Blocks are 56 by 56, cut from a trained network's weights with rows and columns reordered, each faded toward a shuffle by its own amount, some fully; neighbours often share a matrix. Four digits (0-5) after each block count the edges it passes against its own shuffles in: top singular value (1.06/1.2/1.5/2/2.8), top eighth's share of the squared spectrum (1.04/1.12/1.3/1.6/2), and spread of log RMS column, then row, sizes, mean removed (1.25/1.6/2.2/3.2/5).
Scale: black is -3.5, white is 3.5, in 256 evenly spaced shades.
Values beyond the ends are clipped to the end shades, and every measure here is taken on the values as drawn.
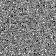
0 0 0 0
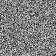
0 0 0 0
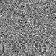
3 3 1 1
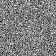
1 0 0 0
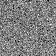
0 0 0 0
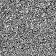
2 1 0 0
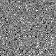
3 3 1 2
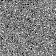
0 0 0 0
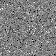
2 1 0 0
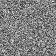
1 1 0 0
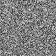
1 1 0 0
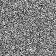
0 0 0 0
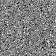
2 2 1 0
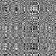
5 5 3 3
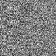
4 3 1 0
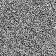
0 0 0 0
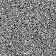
1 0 0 0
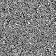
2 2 0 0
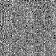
3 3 2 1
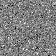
2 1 0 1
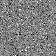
1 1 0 0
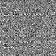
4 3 0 2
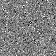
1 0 0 0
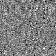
3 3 1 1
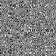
3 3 2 1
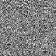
3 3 1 1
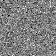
1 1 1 0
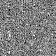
2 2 1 0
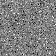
1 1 0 0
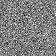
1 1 0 0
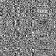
4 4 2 2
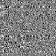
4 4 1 2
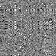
4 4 1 2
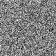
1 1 0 0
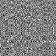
4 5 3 2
